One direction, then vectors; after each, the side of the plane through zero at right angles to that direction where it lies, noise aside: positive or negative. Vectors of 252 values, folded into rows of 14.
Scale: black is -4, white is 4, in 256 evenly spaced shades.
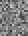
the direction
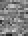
positive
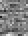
negative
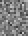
positive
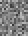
negative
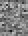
positive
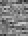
negative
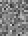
negative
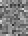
negative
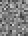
positive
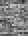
positive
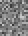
negative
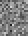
positive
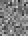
negative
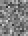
negative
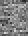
positive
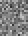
negative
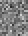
negative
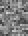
positive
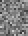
positive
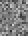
positive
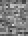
positive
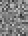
positive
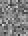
negative
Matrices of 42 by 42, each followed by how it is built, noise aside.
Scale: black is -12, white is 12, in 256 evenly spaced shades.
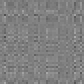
low rank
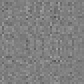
low rank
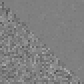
lower triangular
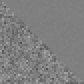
lower triangular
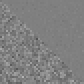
lower triangular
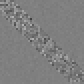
banded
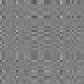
low rank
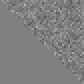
upper triangular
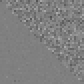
upper triangular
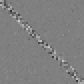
banded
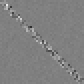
banded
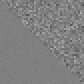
upper triangular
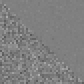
lower triangular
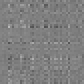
low rank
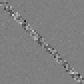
banded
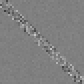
banded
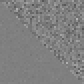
upper triangular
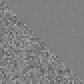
lower triangular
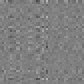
low rank
